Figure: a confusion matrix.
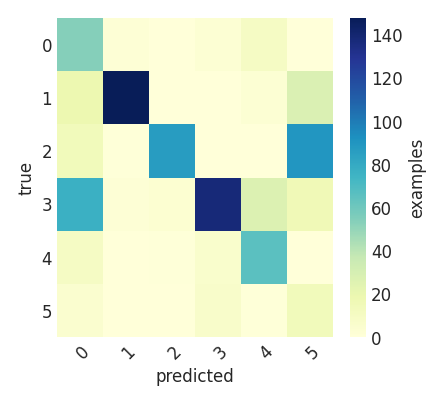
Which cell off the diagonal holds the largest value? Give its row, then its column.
2, 5
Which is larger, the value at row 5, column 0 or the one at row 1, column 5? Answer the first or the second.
the second
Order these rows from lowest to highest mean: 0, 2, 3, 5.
5, 0, 2, 3
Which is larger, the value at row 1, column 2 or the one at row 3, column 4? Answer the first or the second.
the second
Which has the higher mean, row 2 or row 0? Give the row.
2
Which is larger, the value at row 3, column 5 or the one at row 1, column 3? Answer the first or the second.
the first
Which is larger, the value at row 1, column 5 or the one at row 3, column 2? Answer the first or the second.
the first
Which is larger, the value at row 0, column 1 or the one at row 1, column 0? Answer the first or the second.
the second
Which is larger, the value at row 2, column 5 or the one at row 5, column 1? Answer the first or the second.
the first
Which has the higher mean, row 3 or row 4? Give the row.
3
